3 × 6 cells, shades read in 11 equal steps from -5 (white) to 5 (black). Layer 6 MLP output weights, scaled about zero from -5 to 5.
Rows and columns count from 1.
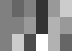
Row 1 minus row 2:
0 1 1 0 1 -2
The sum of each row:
0 -1 -7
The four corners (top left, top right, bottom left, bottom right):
0 -3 0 1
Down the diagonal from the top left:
0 0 2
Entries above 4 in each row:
0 0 0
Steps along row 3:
down up down up up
